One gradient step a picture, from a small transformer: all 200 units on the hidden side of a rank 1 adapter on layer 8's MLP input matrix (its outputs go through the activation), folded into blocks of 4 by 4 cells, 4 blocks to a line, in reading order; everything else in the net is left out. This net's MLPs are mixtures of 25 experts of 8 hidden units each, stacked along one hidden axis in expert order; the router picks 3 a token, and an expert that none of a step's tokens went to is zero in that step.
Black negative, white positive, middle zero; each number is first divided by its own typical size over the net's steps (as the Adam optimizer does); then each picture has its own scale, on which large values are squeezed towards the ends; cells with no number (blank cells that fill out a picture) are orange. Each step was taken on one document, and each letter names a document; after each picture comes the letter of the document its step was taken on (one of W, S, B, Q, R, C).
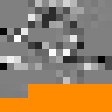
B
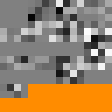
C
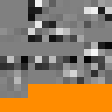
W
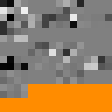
B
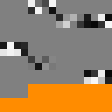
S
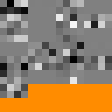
B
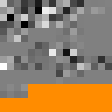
B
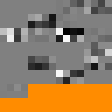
W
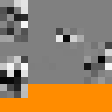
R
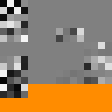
R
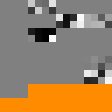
S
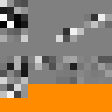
R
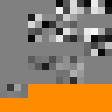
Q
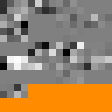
B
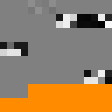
S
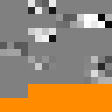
S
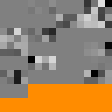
S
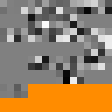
W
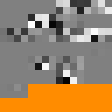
Q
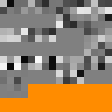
C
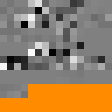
B
